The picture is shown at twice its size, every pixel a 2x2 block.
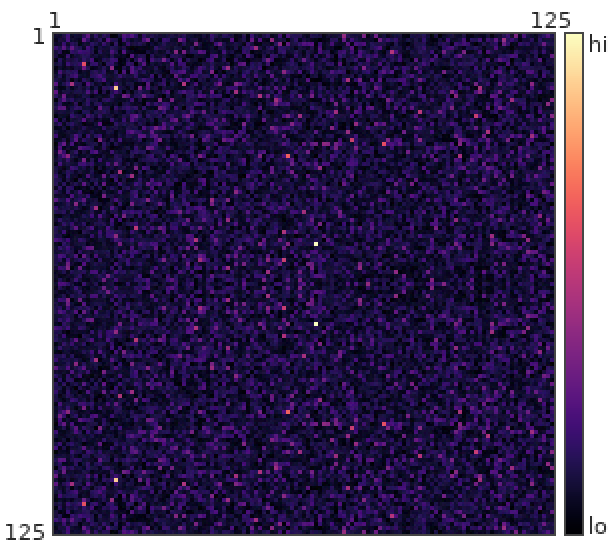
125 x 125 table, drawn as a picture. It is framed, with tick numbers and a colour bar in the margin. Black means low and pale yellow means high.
Histogram: skewed, a long tail of high values. Mirror symmetry: top to bottom. Seam: none. Slope: none. Average level on the scale: 10%.
